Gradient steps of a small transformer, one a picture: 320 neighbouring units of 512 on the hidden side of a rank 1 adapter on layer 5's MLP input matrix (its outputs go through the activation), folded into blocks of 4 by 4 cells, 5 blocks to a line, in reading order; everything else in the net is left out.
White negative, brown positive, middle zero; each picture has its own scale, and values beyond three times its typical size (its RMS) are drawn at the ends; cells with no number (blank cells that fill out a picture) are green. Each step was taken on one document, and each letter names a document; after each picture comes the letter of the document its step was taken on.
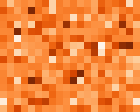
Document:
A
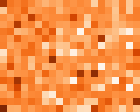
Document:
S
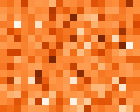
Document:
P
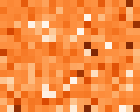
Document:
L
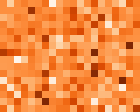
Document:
A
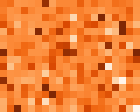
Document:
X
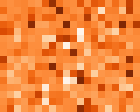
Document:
L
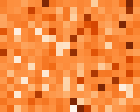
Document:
L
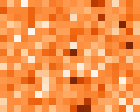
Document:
L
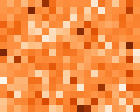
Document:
L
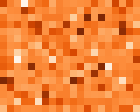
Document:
X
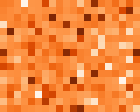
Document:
X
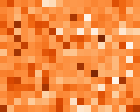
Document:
S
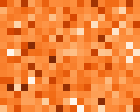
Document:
X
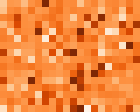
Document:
X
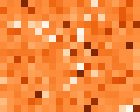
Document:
L
